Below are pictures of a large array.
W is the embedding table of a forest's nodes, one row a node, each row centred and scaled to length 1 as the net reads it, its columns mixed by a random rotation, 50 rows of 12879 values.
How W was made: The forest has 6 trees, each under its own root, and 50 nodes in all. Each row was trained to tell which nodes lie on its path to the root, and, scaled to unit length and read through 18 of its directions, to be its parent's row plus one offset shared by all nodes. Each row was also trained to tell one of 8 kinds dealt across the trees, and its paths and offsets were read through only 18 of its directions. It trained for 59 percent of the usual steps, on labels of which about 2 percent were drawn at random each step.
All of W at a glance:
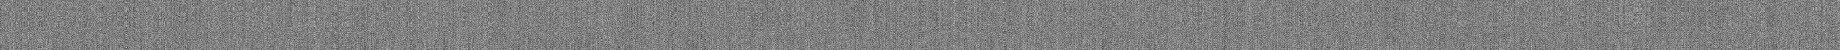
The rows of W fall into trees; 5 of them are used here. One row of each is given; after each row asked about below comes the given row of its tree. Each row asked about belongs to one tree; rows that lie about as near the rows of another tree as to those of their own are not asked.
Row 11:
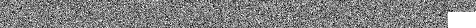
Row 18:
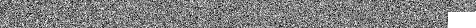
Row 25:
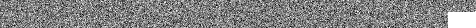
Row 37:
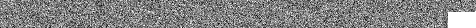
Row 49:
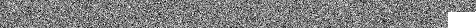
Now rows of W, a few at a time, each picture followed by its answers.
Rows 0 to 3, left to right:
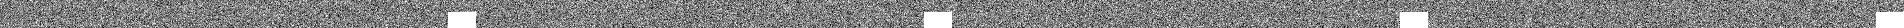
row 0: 18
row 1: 11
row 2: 25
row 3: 18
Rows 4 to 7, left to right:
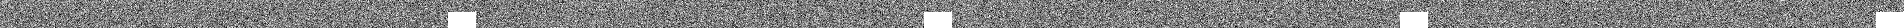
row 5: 11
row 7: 25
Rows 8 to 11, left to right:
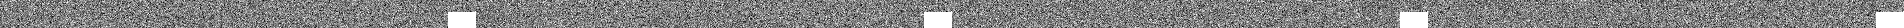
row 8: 25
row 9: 25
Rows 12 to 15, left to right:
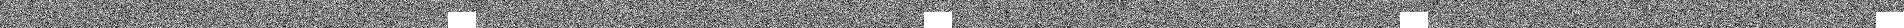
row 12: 49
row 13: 18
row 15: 18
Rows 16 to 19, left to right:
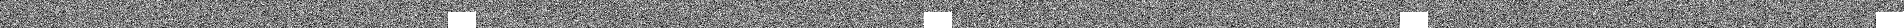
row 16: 11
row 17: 25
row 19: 49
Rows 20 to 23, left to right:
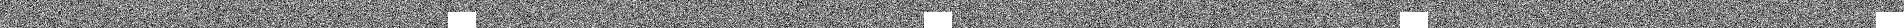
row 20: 18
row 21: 11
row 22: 25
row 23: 25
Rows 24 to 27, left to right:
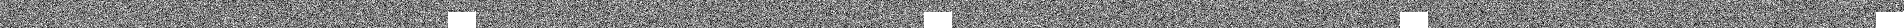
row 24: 11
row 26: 25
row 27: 49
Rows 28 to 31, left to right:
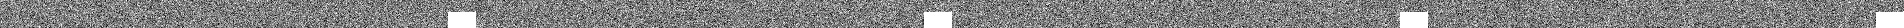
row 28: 37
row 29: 18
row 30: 25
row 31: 49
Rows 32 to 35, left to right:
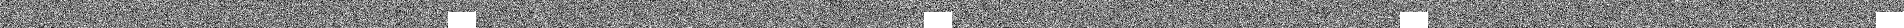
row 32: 11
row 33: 49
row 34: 11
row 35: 37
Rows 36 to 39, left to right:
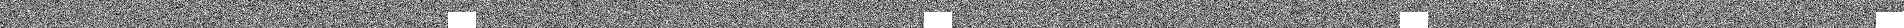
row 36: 11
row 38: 25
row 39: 49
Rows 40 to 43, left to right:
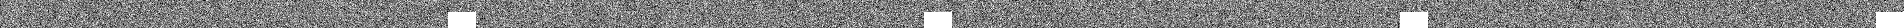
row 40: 49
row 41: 37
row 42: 49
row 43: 37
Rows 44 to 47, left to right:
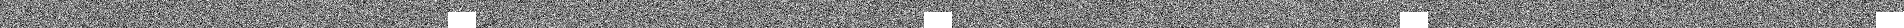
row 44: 49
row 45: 25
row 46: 49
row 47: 11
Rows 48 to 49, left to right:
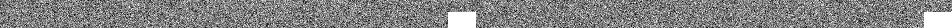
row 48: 49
